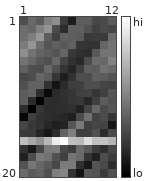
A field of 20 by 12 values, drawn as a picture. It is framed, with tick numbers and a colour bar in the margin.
Calmest part: centre. Average level on the scale: 30%. Odd lines: row 16. Histogram: skewed, a long tail of high values.
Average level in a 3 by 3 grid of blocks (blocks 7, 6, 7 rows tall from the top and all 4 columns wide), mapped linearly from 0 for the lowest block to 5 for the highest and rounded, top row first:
5 2 3 / 1 0 2 / 3 5 3
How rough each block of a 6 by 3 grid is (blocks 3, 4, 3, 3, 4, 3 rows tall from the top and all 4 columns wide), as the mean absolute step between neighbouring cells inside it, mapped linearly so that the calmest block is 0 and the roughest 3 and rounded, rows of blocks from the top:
110 / 000 / 100 / 101 / 232 / 111
